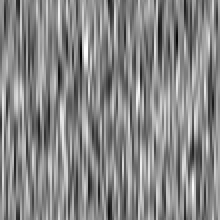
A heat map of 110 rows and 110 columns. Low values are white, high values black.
Ninth with the lowest average: middle right. Slope: none. Average level on the scale: 50%. Grain: streaks running down.
